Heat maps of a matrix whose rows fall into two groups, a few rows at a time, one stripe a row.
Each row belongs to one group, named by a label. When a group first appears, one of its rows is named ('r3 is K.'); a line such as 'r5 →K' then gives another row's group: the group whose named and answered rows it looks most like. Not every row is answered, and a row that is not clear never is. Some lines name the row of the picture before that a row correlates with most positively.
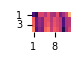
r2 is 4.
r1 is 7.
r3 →4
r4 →4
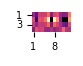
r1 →7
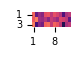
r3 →4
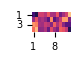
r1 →7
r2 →7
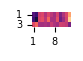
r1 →7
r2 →7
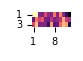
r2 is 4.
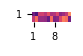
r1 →7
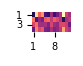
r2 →4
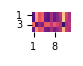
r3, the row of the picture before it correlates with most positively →2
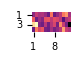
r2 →4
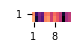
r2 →4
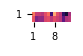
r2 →4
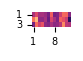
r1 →7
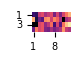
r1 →7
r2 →4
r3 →7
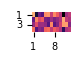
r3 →7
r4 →4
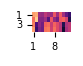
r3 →4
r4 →4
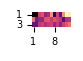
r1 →7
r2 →4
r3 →7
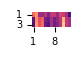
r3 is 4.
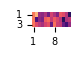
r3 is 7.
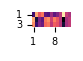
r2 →4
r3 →4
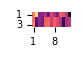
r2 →4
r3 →4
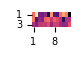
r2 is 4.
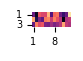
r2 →4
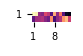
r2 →7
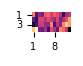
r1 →4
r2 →7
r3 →7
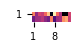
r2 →7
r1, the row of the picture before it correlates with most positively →1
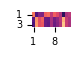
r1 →4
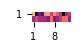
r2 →7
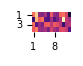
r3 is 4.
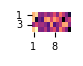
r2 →4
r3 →7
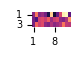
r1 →7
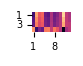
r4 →4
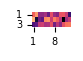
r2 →4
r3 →7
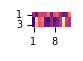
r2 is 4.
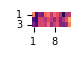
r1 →4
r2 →7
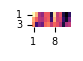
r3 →4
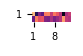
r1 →4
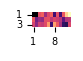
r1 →7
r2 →4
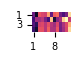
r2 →7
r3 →7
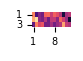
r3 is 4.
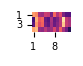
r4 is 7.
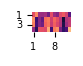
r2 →4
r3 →4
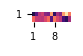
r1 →7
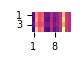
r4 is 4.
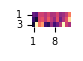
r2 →7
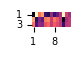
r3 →4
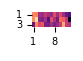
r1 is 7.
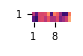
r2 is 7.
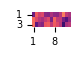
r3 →4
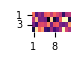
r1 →4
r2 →7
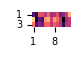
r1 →7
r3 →4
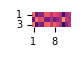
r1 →4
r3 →4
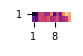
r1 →7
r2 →7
